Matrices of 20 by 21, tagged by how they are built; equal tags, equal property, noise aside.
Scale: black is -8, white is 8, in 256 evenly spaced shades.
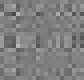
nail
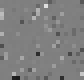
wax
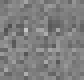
nail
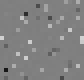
wax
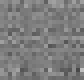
nail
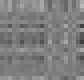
nail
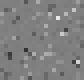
wax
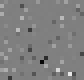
wax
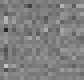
nail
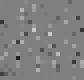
wax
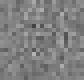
nail
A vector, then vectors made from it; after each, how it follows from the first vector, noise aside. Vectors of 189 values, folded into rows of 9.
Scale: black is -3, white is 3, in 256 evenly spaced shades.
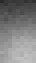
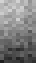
reversed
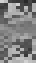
sign-scrambled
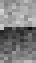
wrapped around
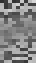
sign-scrambled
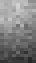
reversed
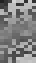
sign-scrambled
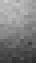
reversed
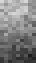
reversed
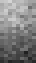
reversed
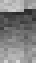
wrapped around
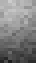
reversed
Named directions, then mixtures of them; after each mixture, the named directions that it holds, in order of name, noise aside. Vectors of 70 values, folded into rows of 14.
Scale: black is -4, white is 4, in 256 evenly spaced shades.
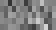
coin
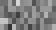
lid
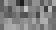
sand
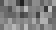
sand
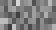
lid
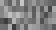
lid, sand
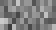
lid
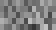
coin, lid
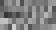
lid, sand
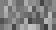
coin, lid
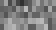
coin, sand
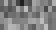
coin, sand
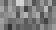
lid, sand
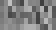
coin, sand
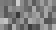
coin, lid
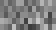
coin, lid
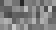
lid, sand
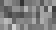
lid, sand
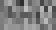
coin, sand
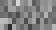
lid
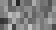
lid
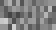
lid, sand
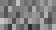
coin, lid
